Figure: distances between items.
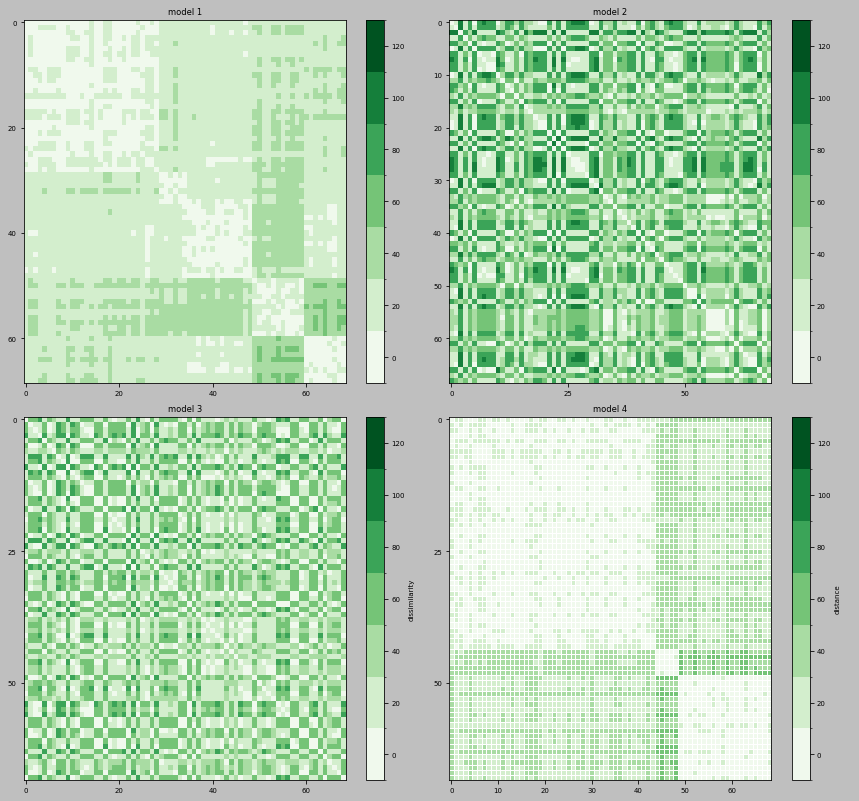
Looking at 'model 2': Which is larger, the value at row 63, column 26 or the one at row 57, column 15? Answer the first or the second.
the first
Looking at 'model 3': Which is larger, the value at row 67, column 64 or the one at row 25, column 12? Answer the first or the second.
the first
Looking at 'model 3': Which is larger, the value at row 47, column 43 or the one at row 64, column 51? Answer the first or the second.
the first
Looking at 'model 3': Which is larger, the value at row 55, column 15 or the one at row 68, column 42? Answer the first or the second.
the first
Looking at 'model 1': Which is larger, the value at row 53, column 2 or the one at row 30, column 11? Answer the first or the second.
the first
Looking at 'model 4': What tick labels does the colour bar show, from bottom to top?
0, 20, 40, 60, 80, 100, 120
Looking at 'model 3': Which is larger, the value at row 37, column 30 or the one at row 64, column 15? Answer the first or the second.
the second
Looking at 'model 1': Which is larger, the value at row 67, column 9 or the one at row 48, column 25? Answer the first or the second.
the first
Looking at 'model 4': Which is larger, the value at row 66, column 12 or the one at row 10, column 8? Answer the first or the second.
the first
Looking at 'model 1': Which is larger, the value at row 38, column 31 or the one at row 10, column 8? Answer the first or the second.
the first
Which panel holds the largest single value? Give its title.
model 2
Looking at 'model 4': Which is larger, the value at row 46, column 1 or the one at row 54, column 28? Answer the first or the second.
the first
